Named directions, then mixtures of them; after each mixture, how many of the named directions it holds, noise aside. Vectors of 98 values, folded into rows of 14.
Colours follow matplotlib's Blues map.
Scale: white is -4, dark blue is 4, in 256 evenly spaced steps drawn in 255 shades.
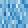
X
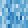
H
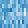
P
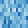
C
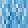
three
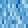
one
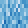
two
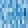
one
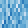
two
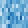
one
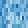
one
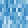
one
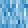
two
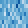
one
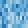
one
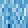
three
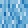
one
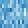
one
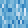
two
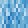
three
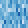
two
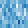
three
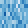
one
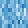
two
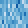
one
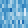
one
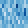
three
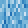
two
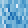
two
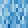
two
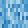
three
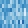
one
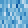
one
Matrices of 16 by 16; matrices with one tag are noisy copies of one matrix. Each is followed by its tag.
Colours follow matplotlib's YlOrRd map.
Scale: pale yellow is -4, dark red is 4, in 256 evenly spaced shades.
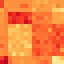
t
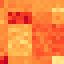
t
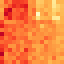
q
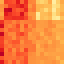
q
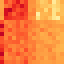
q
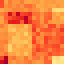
t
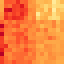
q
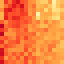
q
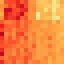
q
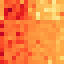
q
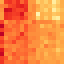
q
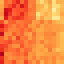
q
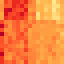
q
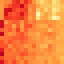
q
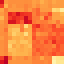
t
